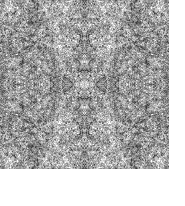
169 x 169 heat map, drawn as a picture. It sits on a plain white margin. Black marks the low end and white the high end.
There is no overall slope. No regular stripes run through it. Its left and right halves mirror each other, and so do its top and bottom. No seam splits the table.
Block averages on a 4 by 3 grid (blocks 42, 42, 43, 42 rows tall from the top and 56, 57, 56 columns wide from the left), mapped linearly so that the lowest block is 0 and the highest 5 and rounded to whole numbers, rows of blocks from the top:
2 5 2 | 0 3 0 | 0 3 0 | 2 5 2
